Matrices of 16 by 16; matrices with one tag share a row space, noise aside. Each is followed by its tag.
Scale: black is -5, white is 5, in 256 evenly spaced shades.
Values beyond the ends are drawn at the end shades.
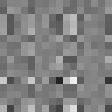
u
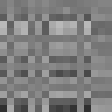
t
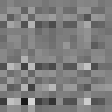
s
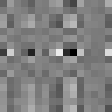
u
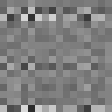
s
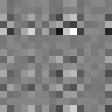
u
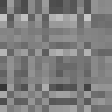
t
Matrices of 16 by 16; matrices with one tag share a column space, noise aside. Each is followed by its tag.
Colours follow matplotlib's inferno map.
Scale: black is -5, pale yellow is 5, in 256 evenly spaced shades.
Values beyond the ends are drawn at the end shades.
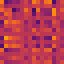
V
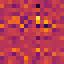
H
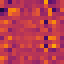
V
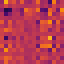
V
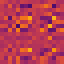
H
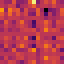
V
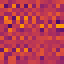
H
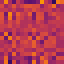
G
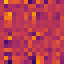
G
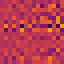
H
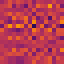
H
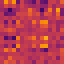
V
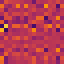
H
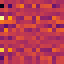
H
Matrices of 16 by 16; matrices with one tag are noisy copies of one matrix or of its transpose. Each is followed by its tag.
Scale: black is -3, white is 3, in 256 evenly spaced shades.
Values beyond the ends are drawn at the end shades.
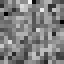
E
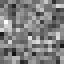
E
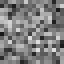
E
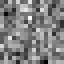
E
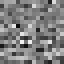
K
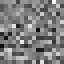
K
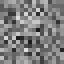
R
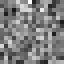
E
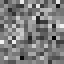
R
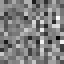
K
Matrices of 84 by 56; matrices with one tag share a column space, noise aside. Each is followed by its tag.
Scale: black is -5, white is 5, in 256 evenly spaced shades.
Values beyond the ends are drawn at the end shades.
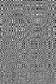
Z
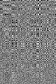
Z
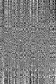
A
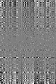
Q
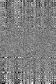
Q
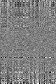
Q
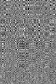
Z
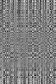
A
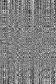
A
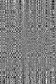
A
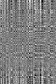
A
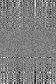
Q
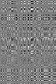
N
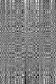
A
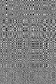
Z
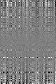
Q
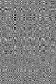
N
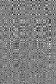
Z
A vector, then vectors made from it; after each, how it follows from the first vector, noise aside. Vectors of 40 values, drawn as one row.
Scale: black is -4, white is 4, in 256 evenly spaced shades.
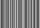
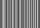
wrapped around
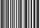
scaled up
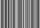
reversed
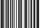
scaled up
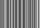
wrapped around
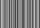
negated
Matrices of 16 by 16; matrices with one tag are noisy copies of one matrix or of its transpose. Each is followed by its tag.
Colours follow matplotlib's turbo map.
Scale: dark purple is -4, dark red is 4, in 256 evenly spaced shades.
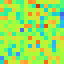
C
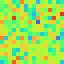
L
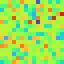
L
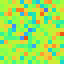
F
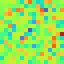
F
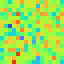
L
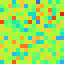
L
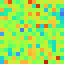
C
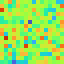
C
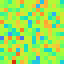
L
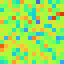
L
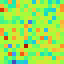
C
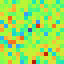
F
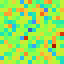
F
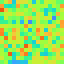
C
